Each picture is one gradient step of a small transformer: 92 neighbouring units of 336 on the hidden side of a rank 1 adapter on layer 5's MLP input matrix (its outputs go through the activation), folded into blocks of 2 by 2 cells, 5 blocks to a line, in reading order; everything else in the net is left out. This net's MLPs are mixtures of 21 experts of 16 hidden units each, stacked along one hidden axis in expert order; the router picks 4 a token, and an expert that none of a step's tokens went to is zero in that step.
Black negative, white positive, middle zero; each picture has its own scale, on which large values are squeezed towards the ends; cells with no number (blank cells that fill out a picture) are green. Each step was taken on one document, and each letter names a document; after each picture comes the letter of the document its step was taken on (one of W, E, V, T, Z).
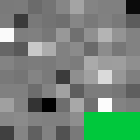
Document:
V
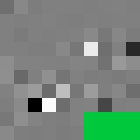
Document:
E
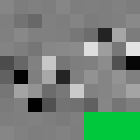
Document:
E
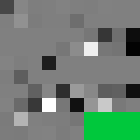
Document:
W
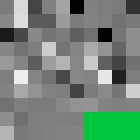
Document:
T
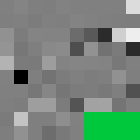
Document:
W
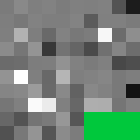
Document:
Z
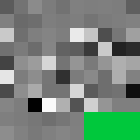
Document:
E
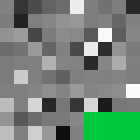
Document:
V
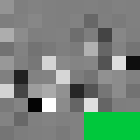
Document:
E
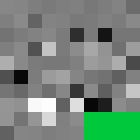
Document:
Z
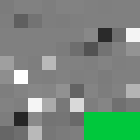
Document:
W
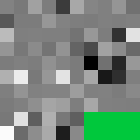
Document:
T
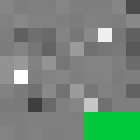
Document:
W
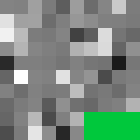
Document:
T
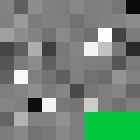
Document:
Z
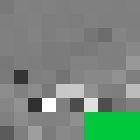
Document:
E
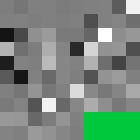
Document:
Z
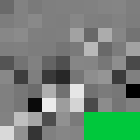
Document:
E
